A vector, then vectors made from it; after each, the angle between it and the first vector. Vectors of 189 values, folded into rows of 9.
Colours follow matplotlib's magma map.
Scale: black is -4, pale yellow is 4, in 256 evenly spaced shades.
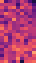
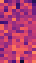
nearly parallel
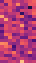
partly opposed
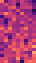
nearly parallel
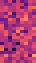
orthogonal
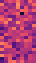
partly opposed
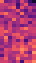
nearly parallel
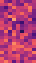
partly aligned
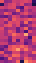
partly aligned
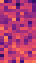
nearly parallel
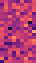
orthogonal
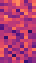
partly opposed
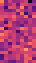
partly aligned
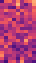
nearly opposite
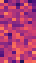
nearly parallel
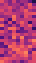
partly aligned
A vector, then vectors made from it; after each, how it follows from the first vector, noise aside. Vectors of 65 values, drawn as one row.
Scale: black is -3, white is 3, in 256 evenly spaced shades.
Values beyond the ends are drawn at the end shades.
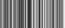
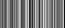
sign-scrambled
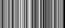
negated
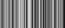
negated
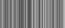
shrunk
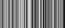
negated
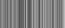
shrunk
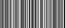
sign-scrambled
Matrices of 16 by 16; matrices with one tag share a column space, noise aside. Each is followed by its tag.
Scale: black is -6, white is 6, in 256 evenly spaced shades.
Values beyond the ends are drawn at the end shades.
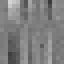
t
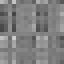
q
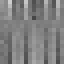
t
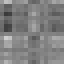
q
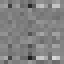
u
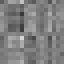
q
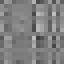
q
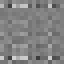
u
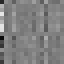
q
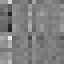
q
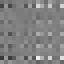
u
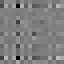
u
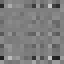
u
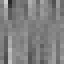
t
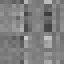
q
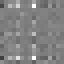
u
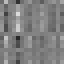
q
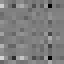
u
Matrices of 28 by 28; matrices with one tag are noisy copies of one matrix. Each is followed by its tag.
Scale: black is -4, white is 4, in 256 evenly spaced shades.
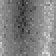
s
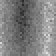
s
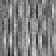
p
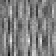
p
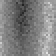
s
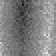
s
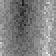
s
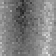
s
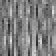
p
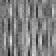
p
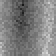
s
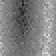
s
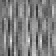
p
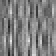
p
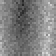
s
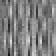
p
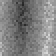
s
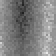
s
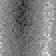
s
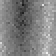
s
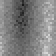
s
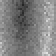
s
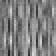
p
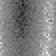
s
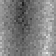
s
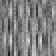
p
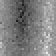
s
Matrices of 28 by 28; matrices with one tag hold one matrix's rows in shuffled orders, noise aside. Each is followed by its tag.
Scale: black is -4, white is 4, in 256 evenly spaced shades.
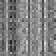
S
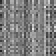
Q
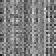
Q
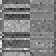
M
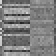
M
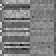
M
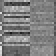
M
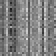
S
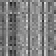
S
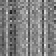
S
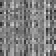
Q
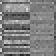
M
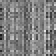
Q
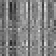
S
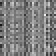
Q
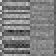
M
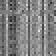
S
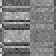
M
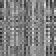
Q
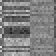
M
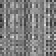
Q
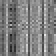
S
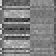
M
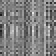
Q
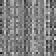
Q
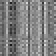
S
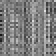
Q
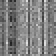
S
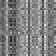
S
